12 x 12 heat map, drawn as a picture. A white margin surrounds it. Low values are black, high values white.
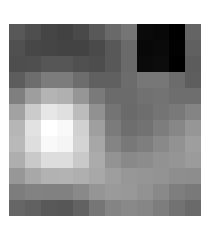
In the top right lies a patch that is lower than the rest. The ninth with the highest average is the middle left. Overall the values sit about 50% of the way up the scale. There are no regular stripes. The ninth with the lowest average is the top right.
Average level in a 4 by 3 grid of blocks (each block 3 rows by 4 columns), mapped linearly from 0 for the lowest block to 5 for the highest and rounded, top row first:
120 | 322 | 533 | 333
